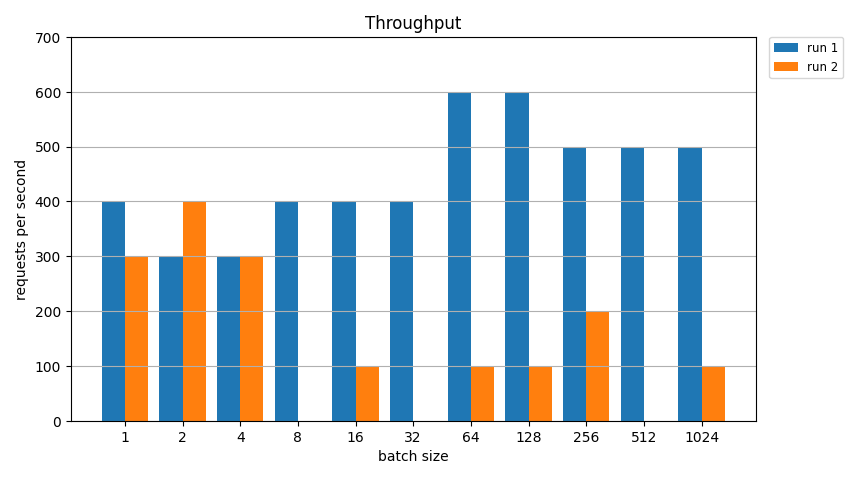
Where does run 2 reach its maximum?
2
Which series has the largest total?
run 1
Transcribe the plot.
Title: Throughput
x-axis: batch size, ticks 1 2 4 8 16 32 64 128 256 512 1024
y-axis: requests per second, ticks 0 100 200 300 400 500 600 700
Legend: run 1, run 2
Values:
run 1: 400 300 300 400 400 400 600 600 500 500 500
run 2: 300 400 300 0 100 0 100 100 200 0 100
